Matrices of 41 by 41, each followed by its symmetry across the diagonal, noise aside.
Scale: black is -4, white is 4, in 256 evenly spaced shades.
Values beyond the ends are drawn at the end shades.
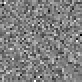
antisymmetric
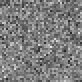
neither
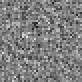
antisymmetric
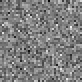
neither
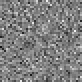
antisymmetric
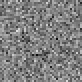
neither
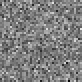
neither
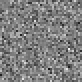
antisymmetric
